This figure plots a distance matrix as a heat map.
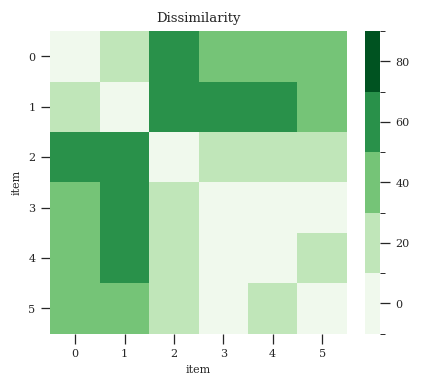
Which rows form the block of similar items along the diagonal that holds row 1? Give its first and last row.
0 to 1
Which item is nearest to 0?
1
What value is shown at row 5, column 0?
40
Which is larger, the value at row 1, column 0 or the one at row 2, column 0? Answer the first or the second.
the second
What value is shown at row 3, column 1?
60
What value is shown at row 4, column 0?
40
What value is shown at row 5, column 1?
40
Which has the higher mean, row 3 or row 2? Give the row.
2
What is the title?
Dissimilarity
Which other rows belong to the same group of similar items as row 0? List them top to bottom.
1
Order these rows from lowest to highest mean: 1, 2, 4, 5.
5, 4, 2, 1
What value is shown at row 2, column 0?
60
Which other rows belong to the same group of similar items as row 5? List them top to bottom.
2, 3, 4
